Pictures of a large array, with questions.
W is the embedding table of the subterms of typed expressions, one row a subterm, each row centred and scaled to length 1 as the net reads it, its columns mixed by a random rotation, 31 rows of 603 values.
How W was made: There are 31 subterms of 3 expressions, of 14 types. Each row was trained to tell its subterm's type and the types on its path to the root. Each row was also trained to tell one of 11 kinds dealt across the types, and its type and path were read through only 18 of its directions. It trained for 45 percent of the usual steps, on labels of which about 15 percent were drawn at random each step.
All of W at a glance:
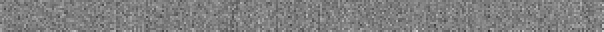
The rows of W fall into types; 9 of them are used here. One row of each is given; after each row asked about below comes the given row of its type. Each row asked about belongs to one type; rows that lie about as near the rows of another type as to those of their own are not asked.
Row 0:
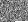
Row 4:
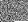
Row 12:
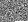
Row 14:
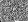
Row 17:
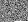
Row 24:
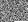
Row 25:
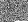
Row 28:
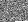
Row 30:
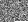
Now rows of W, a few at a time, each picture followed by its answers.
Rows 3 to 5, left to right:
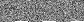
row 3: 30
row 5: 24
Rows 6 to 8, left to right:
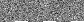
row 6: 14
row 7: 28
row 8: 30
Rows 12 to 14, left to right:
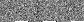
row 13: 25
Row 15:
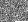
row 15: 14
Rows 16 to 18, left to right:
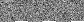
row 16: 24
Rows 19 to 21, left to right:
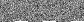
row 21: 30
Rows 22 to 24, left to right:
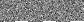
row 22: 28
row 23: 0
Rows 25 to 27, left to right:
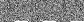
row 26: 4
